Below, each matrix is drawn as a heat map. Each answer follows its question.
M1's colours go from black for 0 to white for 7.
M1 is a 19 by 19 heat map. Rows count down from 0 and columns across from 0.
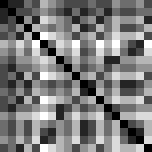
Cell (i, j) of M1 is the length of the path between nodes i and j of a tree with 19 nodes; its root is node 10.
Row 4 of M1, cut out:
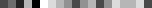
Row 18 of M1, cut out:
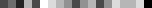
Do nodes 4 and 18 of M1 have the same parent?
yes
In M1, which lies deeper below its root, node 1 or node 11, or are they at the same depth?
the same depth
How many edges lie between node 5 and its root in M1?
3
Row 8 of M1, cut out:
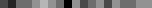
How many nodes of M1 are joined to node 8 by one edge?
1
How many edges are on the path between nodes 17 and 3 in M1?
3
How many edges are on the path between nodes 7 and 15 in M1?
4
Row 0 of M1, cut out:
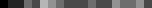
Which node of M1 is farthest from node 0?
5
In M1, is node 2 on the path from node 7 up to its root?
no
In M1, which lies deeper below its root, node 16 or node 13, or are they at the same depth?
node 13
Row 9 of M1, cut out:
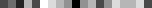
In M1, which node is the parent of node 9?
2
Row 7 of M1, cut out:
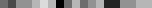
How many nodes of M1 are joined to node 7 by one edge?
2
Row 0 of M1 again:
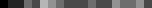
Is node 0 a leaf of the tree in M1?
no
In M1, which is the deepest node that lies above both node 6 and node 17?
16
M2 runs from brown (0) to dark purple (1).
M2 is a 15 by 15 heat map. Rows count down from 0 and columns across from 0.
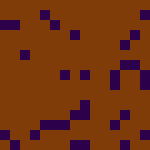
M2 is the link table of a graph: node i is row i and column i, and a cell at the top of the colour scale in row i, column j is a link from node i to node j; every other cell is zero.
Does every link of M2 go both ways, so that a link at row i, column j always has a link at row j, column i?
no
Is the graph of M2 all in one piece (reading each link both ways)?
no
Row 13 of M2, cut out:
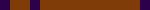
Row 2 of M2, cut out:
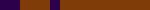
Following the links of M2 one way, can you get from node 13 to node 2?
yes
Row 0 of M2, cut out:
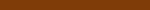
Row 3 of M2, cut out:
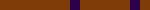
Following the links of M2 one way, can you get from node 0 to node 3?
no
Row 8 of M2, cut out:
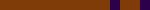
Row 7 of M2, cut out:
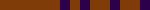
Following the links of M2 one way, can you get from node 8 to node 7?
yes
